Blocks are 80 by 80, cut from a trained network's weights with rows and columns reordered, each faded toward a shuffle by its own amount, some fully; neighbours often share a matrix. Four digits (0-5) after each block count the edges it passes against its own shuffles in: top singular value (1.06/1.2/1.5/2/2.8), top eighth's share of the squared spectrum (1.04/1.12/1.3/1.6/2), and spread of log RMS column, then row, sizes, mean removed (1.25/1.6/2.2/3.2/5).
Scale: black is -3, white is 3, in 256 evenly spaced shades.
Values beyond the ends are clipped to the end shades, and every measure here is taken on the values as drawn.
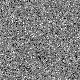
0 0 0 0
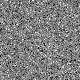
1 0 0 0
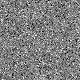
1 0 0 0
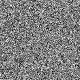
0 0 0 0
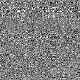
3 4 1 3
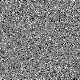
2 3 0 2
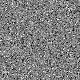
0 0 0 0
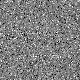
0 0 0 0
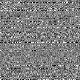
3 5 1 4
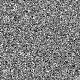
3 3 0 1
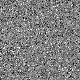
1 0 0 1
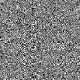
3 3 2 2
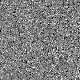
1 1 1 0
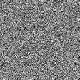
3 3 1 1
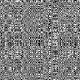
4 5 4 3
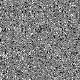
3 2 1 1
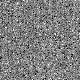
1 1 0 0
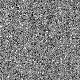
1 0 0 0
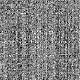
4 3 1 2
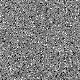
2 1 1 0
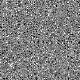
3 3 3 1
